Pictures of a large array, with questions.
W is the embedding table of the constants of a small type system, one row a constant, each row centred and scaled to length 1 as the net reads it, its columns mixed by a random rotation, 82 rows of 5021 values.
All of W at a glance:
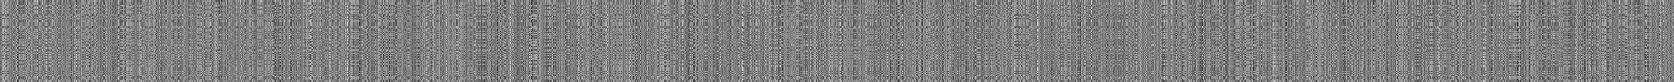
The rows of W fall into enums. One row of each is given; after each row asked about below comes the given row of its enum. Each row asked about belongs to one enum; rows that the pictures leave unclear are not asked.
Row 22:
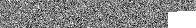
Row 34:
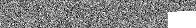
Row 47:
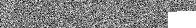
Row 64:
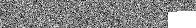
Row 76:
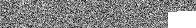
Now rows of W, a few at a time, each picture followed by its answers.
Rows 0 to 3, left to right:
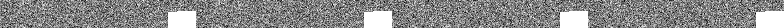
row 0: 76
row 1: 76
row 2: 64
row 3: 64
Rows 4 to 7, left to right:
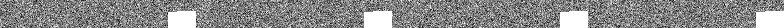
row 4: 64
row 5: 47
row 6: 22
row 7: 76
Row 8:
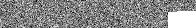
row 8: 64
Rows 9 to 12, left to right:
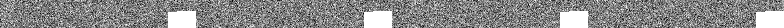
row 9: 47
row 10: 64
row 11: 76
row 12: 22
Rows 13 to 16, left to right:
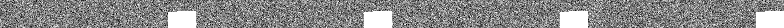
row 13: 64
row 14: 34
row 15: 34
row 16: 47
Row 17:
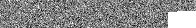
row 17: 22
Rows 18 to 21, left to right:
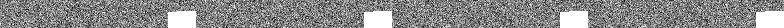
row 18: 34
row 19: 22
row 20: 64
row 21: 64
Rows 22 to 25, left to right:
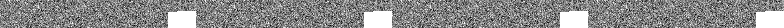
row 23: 22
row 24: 22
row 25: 22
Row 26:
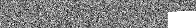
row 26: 34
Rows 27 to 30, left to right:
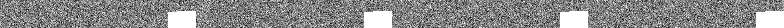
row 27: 34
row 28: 47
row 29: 22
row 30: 22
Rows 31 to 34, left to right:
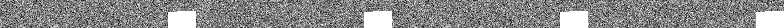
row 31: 64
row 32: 47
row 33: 64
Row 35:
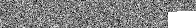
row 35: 64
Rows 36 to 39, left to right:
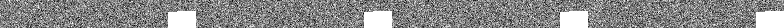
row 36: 22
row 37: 64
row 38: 64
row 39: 47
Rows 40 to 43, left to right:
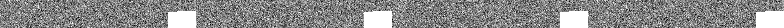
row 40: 22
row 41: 34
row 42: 47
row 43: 22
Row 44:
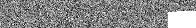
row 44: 34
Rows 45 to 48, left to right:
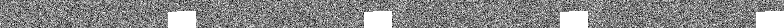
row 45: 34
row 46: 64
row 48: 47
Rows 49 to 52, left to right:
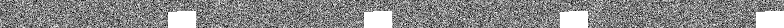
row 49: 64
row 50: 76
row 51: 34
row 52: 47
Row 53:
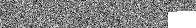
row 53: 64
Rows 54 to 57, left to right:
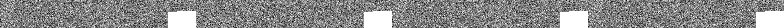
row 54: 47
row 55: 34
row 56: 47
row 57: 47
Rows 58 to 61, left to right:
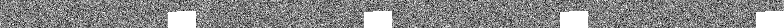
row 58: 34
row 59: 47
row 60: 64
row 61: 22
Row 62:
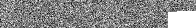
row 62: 47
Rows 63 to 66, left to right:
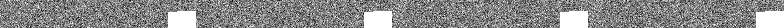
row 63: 22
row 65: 47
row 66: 47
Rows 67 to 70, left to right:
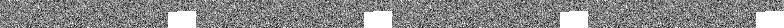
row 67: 22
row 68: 22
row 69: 22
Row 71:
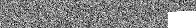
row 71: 34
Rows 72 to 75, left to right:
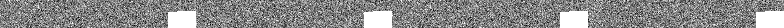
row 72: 22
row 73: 34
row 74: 22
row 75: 47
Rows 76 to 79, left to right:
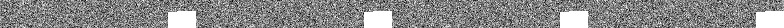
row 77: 64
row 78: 64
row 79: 22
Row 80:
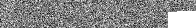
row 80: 47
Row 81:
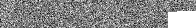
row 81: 47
